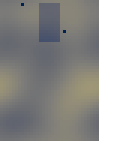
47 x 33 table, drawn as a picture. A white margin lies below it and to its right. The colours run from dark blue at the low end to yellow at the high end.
In the top middle lies a patch that is lower than the rest. The top middle is the roughest part. Two lone cells stand out, each far lower than its neighbours. Overall the values sit about 50% of the way up the scale.
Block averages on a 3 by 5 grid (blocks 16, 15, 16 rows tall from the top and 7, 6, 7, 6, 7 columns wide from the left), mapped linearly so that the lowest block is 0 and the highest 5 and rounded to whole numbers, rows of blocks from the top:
2 3 0 4 3 | 4 2 2 4 5 | 2 2 4 5 4
